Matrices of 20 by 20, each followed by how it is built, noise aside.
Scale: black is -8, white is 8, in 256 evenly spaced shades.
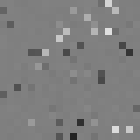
sparse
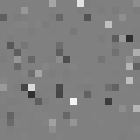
sparse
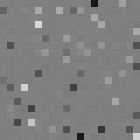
sparse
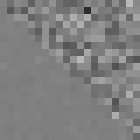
upper triangular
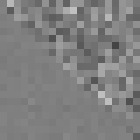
upper triangular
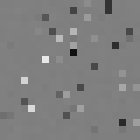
sparse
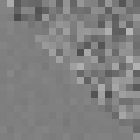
upper triangular
